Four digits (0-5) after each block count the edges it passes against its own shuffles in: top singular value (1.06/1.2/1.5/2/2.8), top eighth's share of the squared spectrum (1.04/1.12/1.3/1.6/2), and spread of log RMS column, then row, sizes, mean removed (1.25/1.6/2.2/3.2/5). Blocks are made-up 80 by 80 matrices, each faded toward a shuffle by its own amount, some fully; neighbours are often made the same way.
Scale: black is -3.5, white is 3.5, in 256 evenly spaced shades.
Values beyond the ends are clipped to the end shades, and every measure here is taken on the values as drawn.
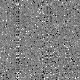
4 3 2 1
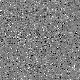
3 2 1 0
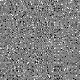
4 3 1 2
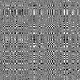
5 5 4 4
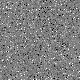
0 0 0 0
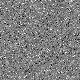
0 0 0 0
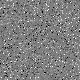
0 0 0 0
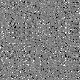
4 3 1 2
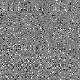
4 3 2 2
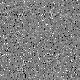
3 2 1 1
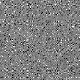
4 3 2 2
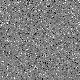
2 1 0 0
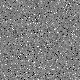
1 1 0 0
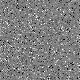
3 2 0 0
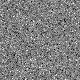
0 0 0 0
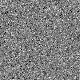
0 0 0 0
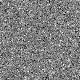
0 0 0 0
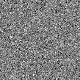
0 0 1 0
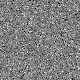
0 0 0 0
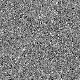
0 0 1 0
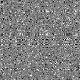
4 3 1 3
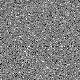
3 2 0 1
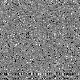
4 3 1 2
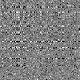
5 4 2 3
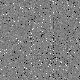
2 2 1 0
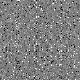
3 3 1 1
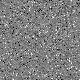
2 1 0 0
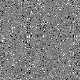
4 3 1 1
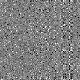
4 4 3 1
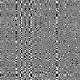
5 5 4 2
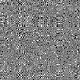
4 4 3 3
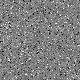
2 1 0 0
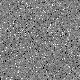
1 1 0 0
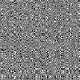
4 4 3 3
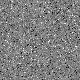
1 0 0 0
